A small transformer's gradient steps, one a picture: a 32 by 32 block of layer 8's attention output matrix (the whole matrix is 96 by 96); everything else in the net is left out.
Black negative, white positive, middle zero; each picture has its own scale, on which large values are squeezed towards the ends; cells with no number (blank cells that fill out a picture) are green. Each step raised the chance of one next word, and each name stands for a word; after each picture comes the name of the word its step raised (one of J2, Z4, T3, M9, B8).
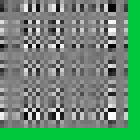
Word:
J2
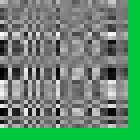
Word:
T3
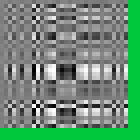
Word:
T3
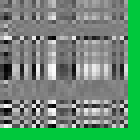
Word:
T3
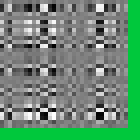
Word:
J2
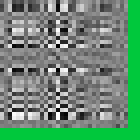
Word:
J2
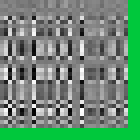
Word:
T3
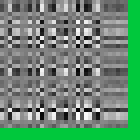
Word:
J2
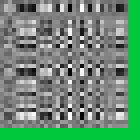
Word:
J2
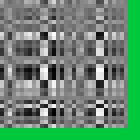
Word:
T3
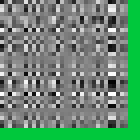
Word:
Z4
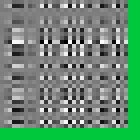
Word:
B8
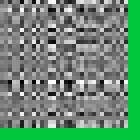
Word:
Z4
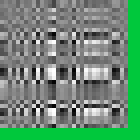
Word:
T3
